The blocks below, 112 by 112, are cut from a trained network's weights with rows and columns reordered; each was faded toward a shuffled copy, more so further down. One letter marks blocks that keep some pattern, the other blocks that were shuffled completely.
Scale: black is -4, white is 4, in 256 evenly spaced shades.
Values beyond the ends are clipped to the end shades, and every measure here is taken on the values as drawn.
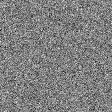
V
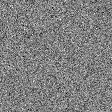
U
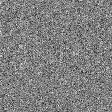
V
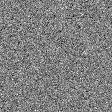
U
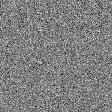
V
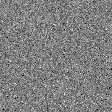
V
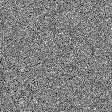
U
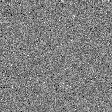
V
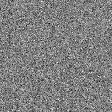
V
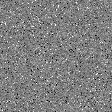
V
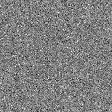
V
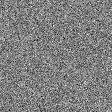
U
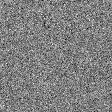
U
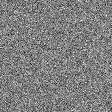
U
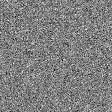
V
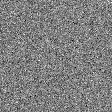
U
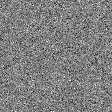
U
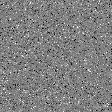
V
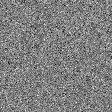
V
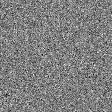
V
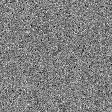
V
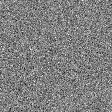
U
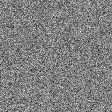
U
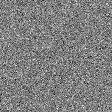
V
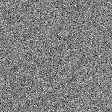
V
